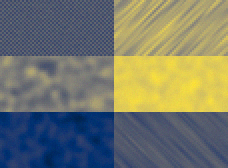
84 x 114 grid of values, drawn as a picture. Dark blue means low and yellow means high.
It is made of 3 by 2 panels. Panel 1,1: low, checkered. Panel 1,2: high, slanting up to the right. Panel 2,1: middling, blotchy. Panel 2,2: very high, blotchy, faint in contrast. Panel 3,1: very low, blotchy, faint in contrast. Panel 3,2: low, slanting down to the right, faint in contrast.
